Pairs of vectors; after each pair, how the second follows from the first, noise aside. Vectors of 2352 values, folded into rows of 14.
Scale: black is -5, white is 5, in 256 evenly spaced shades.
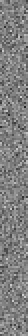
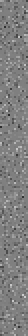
partly zeroed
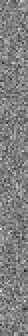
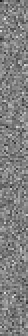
wrapped around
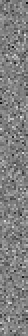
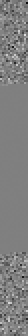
partly zeroed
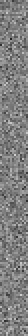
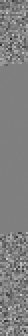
partly zeroed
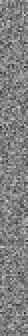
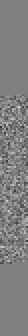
partly zeroed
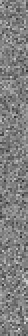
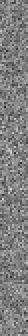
wrapped around
